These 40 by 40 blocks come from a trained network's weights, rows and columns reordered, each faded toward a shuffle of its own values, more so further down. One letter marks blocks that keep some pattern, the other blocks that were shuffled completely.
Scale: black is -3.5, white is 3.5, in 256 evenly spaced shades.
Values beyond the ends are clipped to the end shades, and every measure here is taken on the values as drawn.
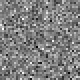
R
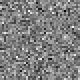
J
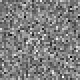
R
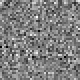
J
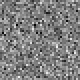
R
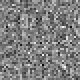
J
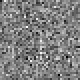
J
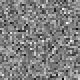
R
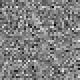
J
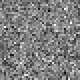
R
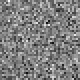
J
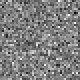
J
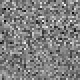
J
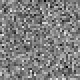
R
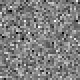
R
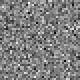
R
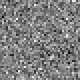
R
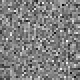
R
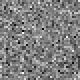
R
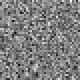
R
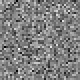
J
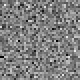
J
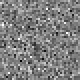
R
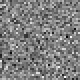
R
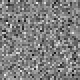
R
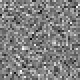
R
